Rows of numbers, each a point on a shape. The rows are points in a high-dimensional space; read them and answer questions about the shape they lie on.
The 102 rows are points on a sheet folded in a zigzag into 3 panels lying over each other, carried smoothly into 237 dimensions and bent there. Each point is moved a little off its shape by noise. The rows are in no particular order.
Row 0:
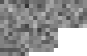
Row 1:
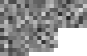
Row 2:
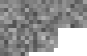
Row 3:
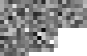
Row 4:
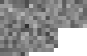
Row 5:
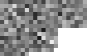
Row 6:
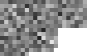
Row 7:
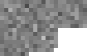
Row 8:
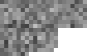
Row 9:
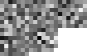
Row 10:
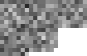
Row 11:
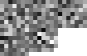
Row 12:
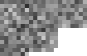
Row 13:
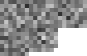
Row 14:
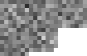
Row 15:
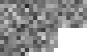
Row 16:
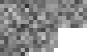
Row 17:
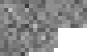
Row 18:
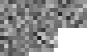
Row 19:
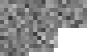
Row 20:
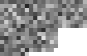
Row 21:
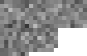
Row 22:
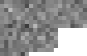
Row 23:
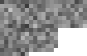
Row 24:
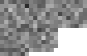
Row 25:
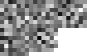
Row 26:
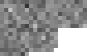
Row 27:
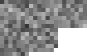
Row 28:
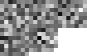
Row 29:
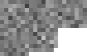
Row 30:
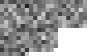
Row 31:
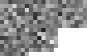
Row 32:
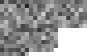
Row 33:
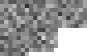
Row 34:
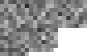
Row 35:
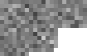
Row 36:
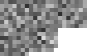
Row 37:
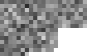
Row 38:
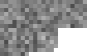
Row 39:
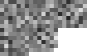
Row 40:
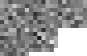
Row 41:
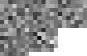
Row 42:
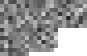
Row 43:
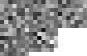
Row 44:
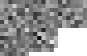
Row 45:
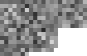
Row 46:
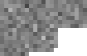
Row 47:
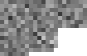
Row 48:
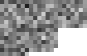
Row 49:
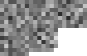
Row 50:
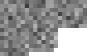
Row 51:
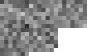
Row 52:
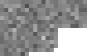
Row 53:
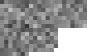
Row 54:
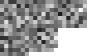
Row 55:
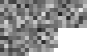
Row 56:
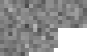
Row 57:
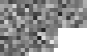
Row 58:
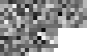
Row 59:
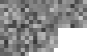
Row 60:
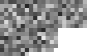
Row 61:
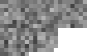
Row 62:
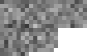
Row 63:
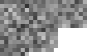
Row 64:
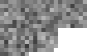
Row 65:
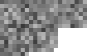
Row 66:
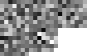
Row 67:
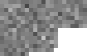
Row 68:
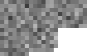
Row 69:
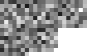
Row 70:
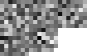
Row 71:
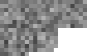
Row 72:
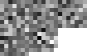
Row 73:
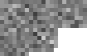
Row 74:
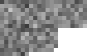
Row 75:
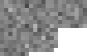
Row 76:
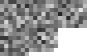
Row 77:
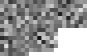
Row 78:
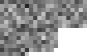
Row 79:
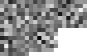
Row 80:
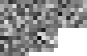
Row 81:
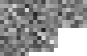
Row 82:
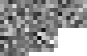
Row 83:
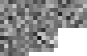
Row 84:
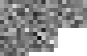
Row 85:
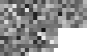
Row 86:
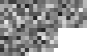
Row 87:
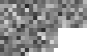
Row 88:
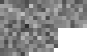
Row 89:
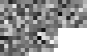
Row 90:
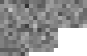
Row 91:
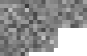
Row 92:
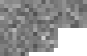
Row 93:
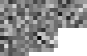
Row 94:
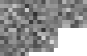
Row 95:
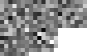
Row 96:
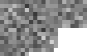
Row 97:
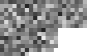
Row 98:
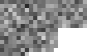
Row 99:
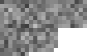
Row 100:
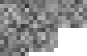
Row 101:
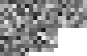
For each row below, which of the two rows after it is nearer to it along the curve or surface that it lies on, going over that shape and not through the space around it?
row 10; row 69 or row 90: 69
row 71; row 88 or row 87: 88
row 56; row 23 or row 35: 35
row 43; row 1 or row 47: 47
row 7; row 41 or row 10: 41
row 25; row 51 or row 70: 70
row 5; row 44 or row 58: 44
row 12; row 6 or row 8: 8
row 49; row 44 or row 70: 44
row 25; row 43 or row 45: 43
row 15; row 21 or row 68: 21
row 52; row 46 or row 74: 46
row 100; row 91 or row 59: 59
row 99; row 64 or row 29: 64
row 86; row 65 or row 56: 65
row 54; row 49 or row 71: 49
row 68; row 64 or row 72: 72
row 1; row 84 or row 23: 84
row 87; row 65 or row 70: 65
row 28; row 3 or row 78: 3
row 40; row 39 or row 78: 39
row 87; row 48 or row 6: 48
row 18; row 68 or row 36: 68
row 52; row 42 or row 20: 42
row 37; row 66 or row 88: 88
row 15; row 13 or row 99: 99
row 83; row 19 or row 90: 19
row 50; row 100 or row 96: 96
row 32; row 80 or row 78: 78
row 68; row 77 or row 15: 77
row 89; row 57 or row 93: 57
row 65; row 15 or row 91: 15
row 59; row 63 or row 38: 63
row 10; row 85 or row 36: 85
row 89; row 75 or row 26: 26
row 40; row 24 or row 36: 36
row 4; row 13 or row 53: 53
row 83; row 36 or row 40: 40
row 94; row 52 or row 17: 17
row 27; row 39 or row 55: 55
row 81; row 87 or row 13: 13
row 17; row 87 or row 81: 81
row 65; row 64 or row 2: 64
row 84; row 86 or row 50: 50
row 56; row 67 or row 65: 67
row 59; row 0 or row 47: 0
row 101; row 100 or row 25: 100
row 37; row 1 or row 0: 0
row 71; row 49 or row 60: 60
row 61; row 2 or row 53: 2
